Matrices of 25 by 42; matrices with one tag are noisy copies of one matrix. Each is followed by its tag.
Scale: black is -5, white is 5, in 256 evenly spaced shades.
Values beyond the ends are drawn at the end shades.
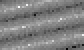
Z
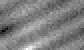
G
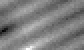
G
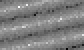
Z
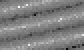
Z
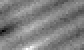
G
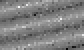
Z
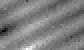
G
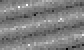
Z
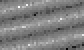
Z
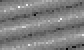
Z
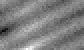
G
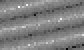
Z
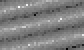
Z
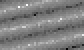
Z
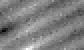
G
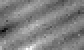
G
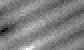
G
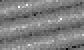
Z
